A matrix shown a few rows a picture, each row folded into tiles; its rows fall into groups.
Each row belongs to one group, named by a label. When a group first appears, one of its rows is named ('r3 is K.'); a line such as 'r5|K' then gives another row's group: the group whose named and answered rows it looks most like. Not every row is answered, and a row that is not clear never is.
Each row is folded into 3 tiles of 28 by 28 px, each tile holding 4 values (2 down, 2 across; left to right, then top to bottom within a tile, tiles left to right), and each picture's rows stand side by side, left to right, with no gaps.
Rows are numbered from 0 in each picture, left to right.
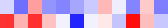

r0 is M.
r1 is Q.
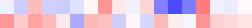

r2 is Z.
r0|M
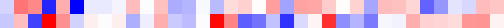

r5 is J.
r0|Q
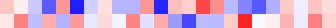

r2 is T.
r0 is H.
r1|H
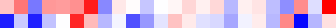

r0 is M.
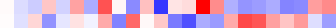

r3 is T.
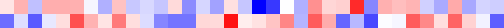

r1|M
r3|J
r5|M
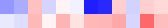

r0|Z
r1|J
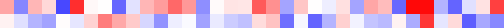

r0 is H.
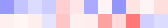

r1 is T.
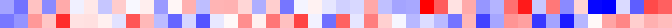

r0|Z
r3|T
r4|M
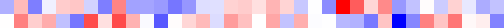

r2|J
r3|Q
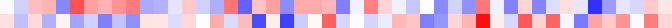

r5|Z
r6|T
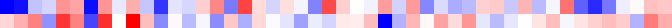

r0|J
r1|T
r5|T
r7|J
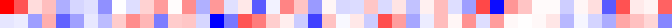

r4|Q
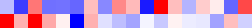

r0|M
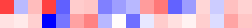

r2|J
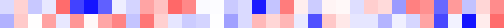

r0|H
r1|J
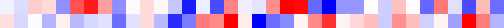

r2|Z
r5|Q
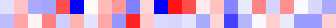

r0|H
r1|Q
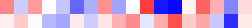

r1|H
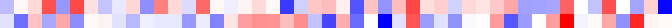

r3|T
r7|Q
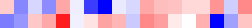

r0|Z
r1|J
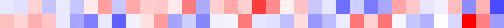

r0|M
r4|T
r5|Q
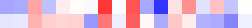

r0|Z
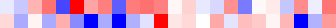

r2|H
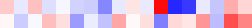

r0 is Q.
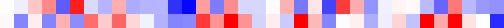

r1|M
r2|Z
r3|Q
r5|M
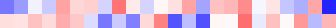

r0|J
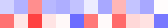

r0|M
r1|M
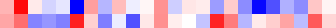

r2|Q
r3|J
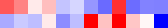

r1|M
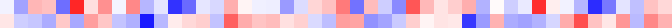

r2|J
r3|T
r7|J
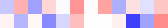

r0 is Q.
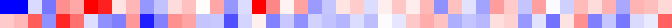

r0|J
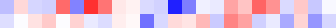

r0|H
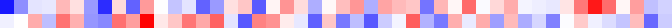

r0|J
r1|Z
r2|T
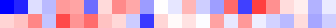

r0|J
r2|H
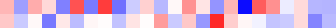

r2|Q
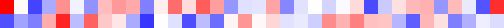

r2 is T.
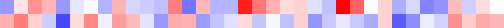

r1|M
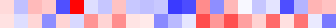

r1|M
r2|Z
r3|T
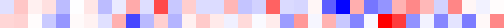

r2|H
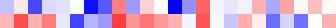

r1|Z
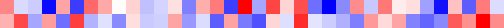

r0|H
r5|Z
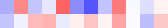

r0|H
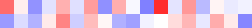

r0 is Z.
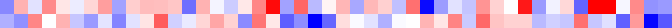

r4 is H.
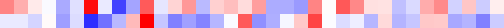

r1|Z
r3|Z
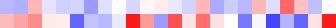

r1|Q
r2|M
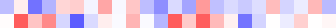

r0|T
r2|M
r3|H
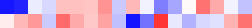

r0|J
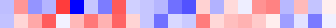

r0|H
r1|M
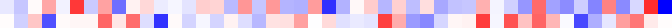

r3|H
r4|Q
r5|Z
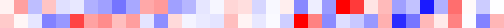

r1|T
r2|J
